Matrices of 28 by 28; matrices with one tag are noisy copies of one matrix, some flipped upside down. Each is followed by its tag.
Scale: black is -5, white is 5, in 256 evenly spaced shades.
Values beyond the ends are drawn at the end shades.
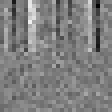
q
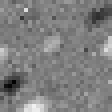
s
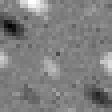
s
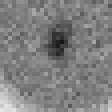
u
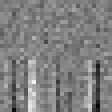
q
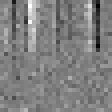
q
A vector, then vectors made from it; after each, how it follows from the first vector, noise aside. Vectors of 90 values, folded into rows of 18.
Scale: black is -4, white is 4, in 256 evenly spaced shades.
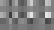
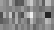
sign-scrambled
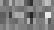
sign-scrambled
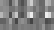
copied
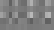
shrunk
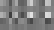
copied
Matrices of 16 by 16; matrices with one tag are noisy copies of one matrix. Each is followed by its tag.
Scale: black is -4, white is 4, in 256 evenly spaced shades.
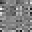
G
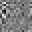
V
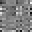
G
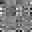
G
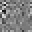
V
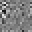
V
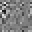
V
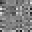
G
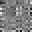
G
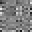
G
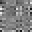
G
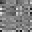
G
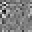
V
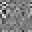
V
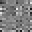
G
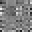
G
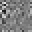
V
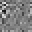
V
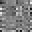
G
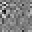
V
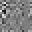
V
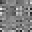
G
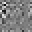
V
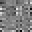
G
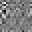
V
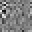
V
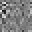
V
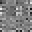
G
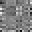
G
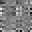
G
